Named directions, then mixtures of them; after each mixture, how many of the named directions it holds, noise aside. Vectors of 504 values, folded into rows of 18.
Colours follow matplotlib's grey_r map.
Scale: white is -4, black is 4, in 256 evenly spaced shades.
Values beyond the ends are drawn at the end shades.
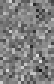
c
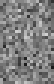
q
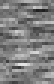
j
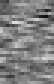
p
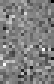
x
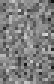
two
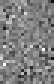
one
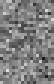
two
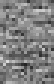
two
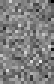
three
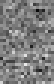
three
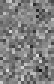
one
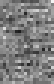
three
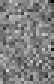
three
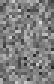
one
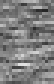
one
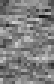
two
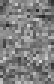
three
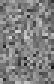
one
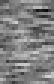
two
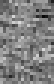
three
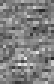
three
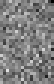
three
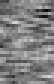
two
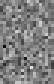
two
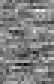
two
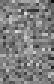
three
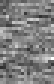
three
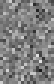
one
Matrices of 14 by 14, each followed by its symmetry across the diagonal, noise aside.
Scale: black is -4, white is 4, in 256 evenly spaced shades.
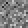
symmetric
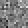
antisymmetric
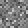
symmetric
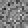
symmetric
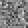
neither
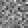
neither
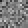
symmetric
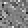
antisymmetric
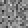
neither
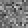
neither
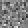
antisymmetric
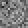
symmetric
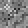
symmetric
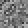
symmetric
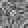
symmetric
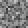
symmetric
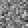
neither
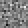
antisymmetric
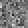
neither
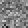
neither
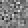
antisymmetric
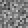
symmetric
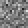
neither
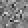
antisymmetric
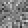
antisymmetric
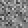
antisymmetric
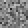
neither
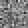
antisymmetric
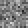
antisymmetric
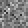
neither
